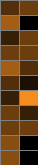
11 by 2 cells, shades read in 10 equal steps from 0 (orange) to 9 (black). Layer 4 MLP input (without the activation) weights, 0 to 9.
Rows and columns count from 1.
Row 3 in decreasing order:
7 5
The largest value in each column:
7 9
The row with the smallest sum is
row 7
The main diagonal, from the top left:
6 9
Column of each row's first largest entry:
1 2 1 1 2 2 1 2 1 2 2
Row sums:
11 12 12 10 9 14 7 12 10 13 13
